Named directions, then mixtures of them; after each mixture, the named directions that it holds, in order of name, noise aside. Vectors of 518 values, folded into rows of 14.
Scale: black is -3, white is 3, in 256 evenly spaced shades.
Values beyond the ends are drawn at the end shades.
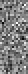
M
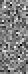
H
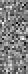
M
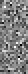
H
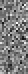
M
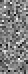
H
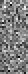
H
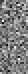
H, M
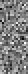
M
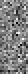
H, M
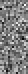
M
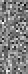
H, M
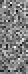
H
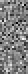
M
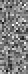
M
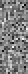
M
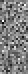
H, M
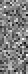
H, M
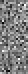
H, M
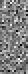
H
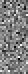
H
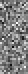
M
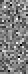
H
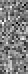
M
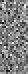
H, M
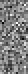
M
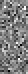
H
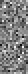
H
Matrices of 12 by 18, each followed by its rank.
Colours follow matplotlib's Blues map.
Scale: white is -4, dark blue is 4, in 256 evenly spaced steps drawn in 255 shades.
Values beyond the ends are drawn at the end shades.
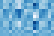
two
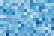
full rank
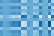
one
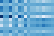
one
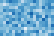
full rank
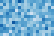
full rank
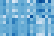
two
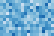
full rank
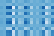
one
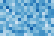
full rank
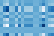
one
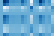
one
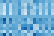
two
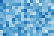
full rank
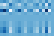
one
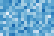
full rank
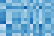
two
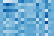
two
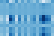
one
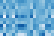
two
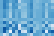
two
